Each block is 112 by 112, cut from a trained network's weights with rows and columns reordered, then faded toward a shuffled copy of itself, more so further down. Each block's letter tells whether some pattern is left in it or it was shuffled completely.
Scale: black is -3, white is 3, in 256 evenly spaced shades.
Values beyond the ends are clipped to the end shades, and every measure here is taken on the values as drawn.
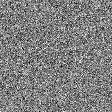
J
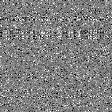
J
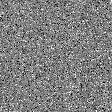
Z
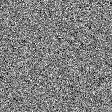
J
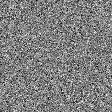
Z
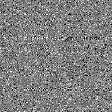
J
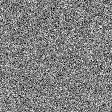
Z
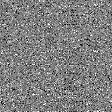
J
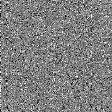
J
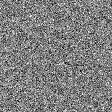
Z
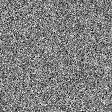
J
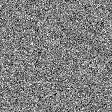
Z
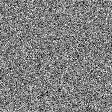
Z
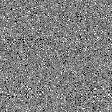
J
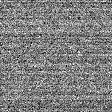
J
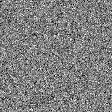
J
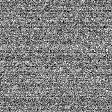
J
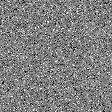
Z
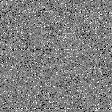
J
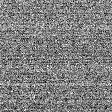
J
